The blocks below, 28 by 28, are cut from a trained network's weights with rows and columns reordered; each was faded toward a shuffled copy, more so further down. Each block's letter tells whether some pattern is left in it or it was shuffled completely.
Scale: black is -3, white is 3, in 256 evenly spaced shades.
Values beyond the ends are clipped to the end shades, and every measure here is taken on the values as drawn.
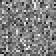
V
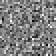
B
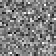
V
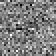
V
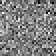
B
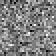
V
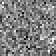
V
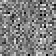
B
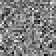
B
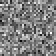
B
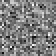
B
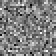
V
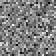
V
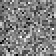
V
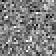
V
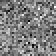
V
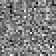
B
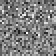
V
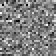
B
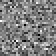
B
